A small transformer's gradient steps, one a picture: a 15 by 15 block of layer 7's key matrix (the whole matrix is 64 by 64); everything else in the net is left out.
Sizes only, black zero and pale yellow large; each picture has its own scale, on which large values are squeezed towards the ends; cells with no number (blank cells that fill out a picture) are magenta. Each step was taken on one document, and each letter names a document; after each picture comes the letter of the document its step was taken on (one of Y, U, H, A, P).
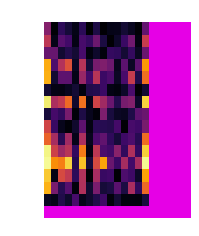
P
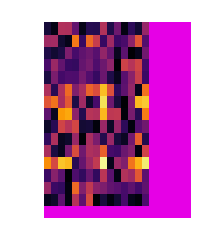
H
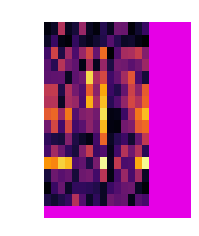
H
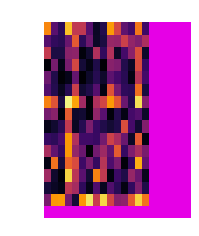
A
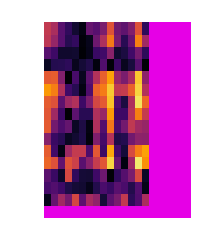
H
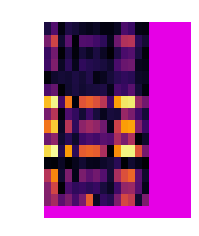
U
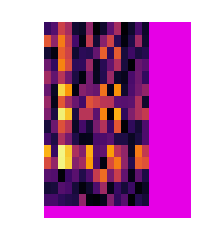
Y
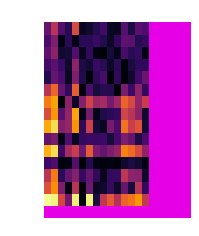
U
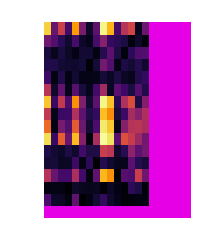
A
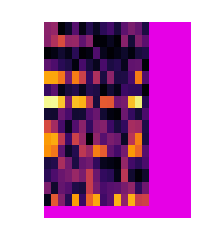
U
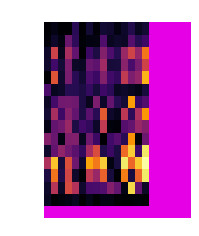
P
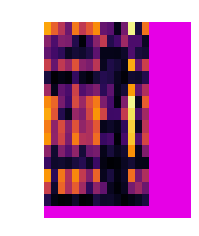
A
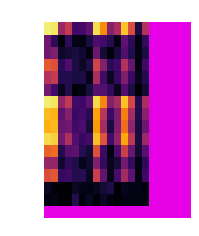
A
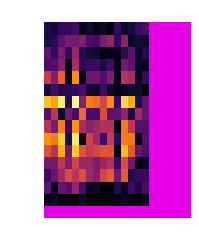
U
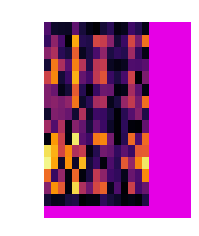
P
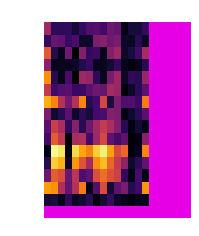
P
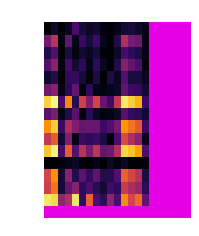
U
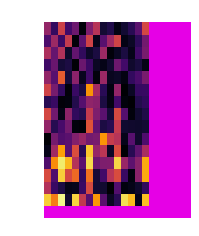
Y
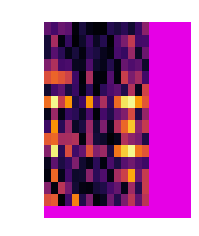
U
